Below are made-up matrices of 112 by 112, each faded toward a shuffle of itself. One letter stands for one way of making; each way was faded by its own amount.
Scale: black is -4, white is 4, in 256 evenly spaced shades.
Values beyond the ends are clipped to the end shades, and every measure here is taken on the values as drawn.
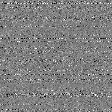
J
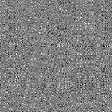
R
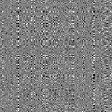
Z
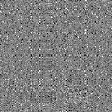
R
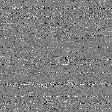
J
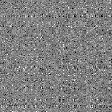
R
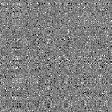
R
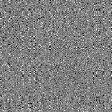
R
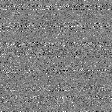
J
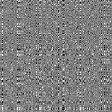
Z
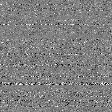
J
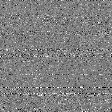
J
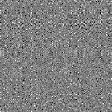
R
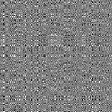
Z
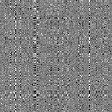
Z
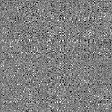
R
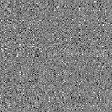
R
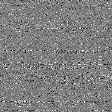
J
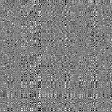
Z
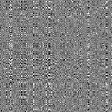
Z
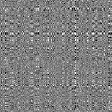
Z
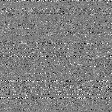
J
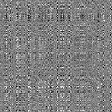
Z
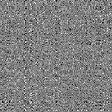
R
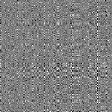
Z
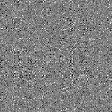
R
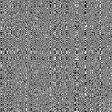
Z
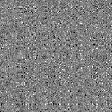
R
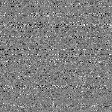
J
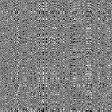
Z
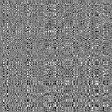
Z
